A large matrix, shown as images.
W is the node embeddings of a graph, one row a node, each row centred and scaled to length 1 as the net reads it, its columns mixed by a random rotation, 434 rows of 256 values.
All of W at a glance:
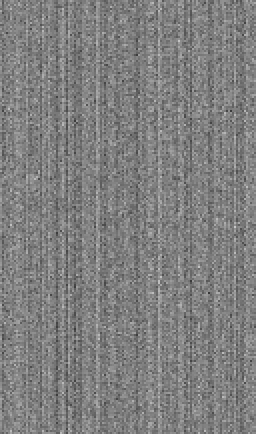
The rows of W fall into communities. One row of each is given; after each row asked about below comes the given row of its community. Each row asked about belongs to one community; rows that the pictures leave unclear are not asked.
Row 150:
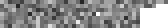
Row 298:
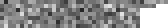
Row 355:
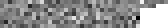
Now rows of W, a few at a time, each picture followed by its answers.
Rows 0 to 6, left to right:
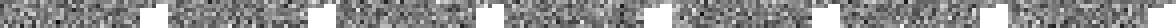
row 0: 298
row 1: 150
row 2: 355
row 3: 150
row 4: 355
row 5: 150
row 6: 298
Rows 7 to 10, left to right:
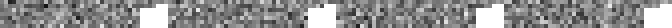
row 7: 150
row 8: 355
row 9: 298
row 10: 150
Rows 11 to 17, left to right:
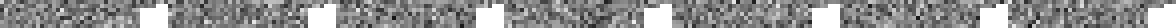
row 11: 298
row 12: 150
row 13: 355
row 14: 298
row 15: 150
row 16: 355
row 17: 298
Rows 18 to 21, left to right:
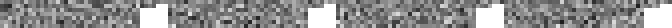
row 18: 298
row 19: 298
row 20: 298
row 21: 298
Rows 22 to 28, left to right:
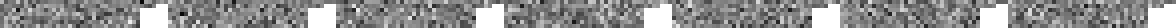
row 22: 298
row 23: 298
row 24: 355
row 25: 150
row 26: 298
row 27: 355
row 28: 355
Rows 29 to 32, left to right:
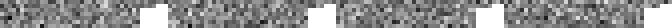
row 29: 150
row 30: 298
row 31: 298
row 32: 355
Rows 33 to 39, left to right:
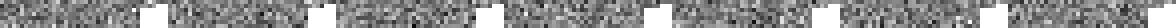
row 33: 298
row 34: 355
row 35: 298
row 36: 298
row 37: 298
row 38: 298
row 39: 150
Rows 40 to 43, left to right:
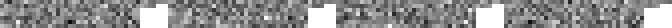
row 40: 150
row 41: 355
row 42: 150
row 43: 355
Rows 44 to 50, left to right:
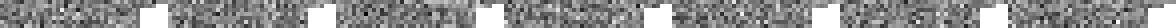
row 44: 298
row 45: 150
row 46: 355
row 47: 298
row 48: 150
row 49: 150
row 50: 298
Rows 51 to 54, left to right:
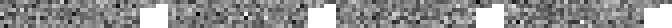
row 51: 150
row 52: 355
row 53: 298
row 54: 150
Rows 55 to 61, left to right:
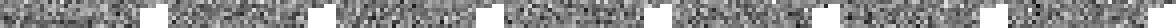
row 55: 150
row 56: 355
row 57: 298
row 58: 355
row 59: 355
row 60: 150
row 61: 355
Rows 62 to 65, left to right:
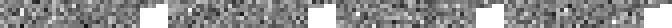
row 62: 298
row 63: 355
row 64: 298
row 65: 298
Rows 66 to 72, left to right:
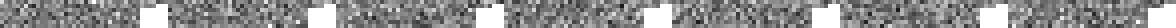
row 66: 355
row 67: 150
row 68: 298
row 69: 150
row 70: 355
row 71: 150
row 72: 298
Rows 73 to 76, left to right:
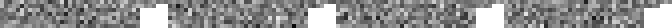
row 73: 355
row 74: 298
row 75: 150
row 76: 298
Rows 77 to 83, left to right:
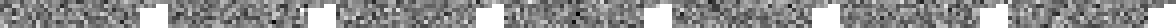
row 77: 298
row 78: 150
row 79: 298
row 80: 150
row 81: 150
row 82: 150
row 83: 355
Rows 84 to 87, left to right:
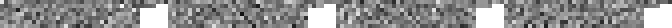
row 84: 298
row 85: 355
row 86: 355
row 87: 298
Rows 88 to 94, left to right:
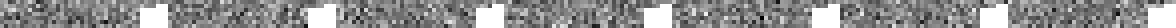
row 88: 150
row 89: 150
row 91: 150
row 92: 298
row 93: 298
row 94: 298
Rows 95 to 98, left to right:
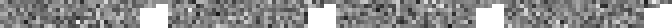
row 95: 150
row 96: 355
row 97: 150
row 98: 298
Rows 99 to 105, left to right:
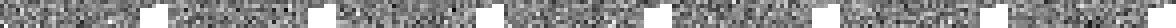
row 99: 298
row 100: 298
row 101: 298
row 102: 298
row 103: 150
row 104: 298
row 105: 298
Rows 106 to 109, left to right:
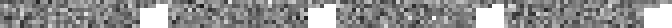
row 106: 150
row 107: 355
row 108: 355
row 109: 150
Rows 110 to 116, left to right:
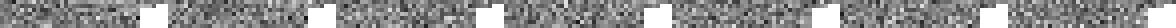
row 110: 355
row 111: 355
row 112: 298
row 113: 150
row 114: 298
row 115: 298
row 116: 298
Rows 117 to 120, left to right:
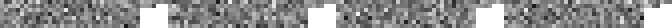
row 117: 355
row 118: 150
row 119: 150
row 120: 355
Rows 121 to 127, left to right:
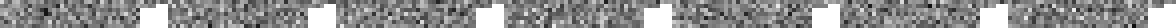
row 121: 355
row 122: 298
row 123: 298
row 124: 150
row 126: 355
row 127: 355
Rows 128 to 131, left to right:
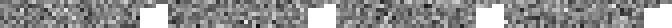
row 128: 355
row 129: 150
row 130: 355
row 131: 298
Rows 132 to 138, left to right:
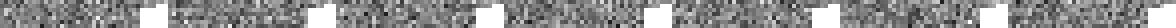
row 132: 150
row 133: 150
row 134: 150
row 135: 150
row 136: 150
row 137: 150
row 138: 150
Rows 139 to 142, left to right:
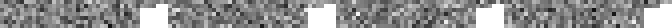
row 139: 150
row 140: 150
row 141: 298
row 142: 298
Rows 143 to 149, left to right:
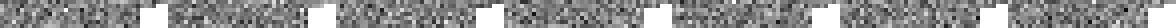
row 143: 355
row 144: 150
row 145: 355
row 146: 298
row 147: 150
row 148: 355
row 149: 298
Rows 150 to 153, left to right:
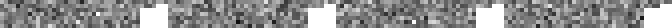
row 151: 150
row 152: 150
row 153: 355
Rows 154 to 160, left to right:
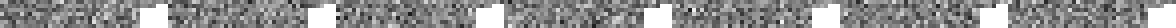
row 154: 150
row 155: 150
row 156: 150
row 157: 298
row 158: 298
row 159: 150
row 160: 298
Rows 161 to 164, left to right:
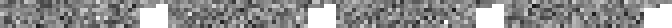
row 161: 150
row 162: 298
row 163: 298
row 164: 355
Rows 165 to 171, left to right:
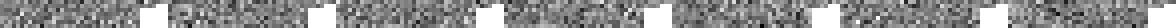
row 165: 298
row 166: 298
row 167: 298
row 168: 150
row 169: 150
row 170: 150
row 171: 355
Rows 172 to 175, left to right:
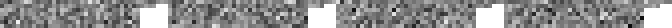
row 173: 355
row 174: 298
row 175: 355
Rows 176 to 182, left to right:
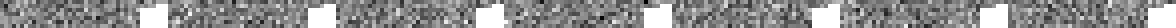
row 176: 298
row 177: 298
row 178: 298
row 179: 298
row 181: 298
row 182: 355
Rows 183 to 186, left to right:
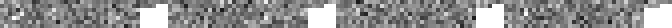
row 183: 298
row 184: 150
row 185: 355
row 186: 298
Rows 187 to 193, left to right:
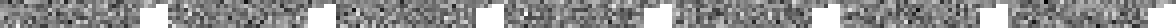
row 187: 150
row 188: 298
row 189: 298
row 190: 298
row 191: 355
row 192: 150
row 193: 150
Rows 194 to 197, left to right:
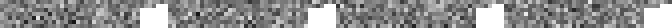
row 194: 150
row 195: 298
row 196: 150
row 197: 298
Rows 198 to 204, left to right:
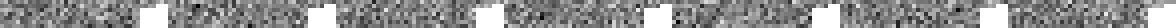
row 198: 150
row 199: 355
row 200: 150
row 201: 298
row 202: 355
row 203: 298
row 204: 150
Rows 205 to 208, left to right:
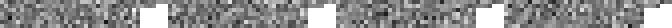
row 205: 150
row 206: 150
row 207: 298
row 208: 355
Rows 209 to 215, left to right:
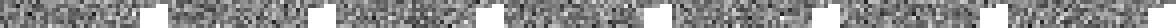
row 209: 150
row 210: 150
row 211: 298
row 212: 150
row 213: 298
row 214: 355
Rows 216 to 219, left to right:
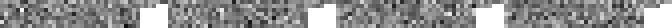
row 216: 355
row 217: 298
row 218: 150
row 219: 150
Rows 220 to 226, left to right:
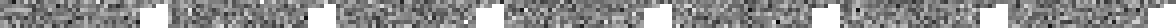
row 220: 150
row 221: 355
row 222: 298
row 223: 298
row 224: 298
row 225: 298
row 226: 298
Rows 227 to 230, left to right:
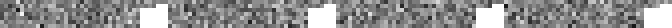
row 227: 298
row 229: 355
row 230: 150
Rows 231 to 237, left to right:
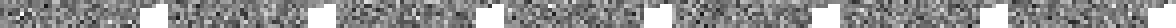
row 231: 298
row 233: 355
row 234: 355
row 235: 355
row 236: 150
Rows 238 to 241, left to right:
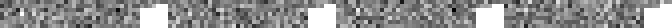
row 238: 298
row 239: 298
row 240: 298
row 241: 150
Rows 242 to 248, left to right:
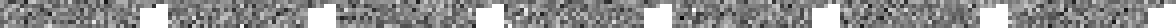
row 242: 355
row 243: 298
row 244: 150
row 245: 298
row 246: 150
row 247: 355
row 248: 298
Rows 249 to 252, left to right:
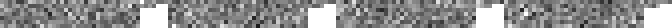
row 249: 355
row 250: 298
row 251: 355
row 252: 298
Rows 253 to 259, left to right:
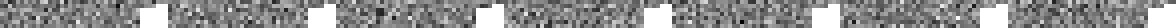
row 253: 150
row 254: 298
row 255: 355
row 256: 298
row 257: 150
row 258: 150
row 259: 355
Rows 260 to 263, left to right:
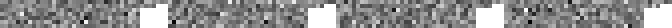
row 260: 298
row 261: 355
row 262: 150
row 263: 355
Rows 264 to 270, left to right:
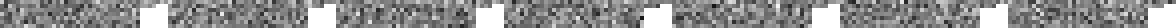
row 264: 150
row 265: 355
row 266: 355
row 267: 355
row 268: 150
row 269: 150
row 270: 355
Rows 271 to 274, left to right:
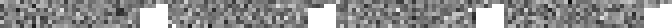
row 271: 298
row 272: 298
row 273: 298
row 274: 355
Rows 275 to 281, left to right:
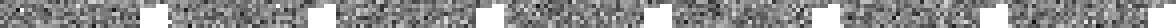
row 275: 355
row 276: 298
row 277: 298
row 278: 355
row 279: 150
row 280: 150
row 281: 150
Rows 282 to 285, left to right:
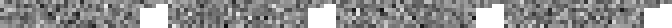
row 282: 150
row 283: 298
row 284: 355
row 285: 298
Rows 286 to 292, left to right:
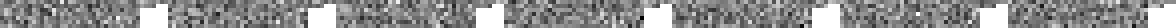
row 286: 355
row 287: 298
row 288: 150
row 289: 355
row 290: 150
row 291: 150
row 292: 355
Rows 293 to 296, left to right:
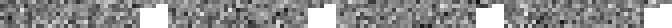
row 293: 150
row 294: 298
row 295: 298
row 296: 298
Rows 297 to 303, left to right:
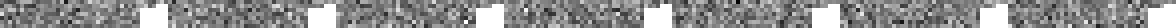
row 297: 150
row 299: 150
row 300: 355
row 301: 150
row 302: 298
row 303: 150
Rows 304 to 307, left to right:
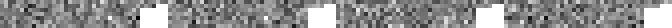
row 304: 355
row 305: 150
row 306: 298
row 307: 150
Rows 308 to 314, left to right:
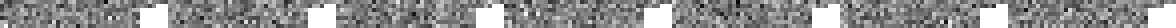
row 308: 298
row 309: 150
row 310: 150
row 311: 298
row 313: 298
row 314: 298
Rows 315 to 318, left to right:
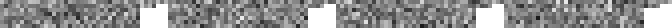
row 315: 355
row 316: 355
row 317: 298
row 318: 150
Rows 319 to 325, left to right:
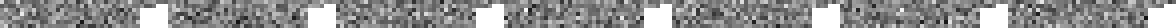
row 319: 298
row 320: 150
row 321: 298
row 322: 355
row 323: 355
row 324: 298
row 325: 355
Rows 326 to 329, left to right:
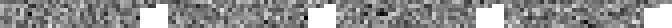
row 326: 355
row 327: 355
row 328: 355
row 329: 298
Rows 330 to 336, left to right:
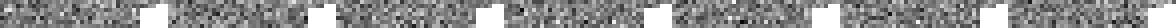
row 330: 150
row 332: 150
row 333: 298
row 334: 150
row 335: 150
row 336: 150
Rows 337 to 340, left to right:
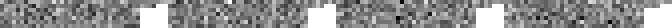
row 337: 355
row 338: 150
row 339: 150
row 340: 150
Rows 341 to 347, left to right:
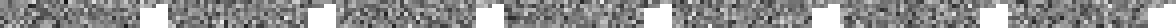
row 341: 355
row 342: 298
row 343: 355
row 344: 150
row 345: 298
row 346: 150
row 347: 150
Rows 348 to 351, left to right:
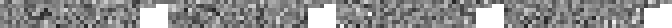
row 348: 355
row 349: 355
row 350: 298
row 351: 298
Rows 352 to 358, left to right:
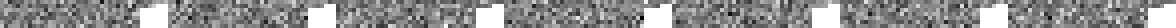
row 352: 150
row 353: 355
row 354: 298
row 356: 150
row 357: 150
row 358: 355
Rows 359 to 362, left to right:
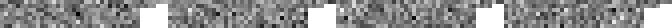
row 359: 150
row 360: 355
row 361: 355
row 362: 298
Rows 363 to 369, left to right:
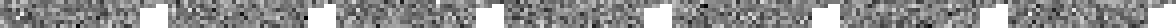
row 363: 298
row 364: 355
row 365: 355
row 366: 150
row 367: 355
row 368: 298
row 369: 355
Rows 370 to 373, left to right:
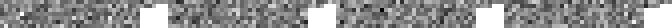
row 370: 298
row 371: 150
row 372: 355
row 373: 150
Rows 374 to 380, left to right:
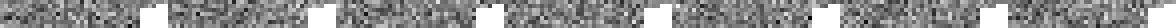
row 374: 150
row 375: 150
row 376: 355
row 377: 150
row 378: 355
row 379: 355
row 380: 150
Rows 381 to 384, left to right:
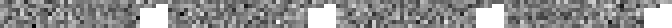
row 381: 355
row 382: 298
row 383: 298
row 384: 150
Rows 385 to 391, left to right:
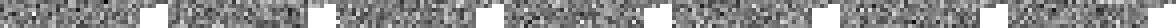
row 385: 298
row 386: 355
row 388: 150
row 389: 298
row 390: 355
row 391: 355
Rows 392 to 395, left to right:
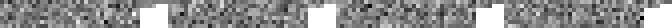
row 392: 150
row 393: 150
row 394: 355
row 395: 355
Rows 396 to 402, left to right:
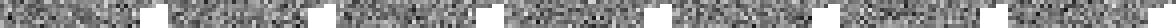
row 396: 150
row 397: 150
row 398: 150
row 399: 298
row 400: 355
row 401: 355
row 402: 150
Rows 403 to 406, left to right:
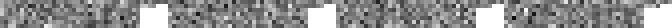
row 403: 355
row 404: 150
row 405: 150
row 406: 355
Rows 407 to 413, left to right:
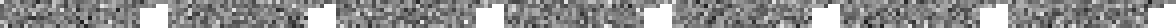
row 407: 298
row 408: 355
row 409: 298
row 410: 150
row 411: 355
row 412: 150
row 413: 298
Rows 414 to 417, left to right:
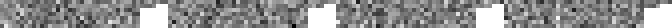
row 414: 298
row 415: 355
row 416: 298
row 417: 298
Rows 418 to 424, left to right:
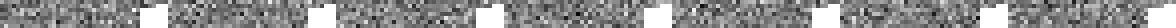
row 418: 298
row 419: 355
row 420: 298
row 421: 150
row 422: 355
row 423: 355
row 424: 150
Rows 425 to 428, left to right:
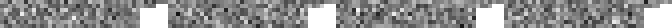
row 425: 355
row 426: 150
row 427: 355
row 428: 298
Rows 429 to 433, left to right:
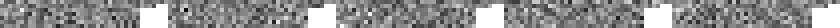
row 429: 355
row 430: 298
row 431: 298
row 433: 355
